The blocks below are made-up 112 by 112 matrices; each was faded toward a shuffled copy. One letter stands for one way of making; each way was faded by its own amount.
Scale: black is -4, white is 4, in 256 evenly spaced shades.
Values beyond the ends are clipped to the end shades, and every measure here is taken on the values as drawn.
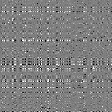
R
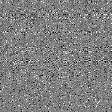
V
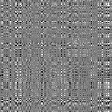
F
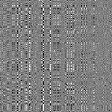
F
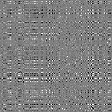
R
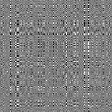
F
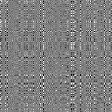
F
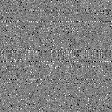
V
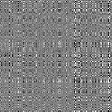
F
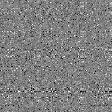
V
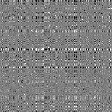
R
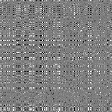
R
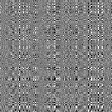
F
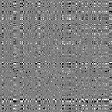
R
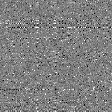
V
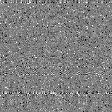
V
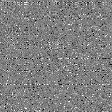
V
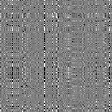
F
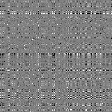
R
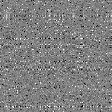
V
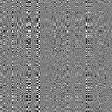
F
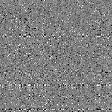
V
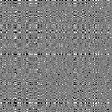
R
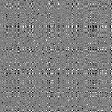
R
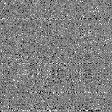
V
